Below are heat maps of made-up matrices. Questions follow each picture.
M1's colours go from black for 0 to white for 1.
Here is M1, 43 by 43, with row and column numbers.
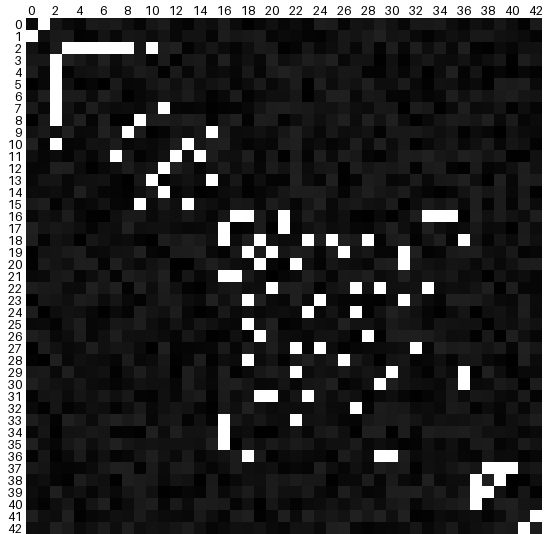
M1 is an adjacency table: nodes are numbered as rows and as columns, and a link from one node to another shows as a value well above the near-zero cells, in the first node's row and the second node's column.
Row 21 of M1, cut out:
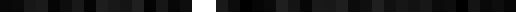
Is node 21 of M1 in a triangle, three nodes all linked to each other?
yes
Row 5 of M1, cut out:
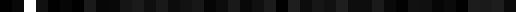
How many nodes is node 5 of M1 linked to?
1
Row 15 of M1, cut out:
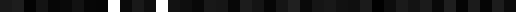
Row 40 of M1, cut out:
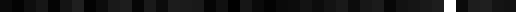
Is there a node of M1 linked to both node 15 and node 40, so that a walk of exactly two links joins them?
no
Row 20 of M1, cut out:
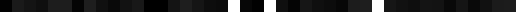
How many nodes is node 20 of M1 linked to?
3
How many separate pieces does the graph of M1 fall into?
5
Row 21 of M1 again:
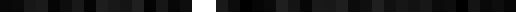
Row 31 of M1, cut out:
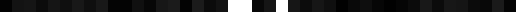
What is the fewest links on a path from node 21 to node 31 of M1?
4
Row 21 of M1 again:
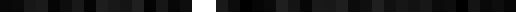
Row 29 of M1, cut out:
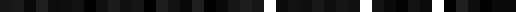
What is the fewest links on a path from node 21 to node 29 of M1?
4
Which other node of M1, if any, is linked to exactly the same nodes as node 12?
node 14
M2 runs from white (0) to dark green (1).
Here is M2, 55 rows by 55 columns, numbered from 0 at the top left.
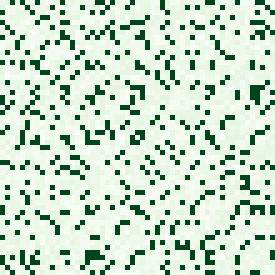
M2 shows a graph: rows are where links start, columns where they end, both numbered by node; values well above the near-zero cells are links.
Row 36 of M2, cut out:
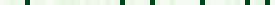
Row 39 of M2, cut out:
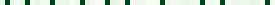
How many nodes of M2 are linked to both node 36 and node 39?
3
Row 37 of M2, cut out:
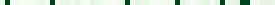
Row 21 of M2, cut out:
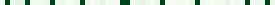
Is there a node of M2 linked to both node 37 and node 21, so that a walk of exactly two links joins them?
yes
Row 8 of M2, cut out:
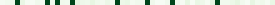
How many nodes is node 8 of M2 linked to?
8
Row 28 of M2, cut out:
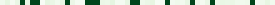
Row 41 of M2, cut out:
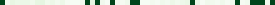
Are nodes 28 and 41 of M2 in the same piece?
yes
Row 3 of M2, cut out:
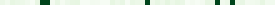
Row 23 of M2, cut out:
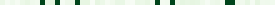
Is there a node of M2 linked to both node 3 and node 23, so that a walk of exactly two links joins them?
yes
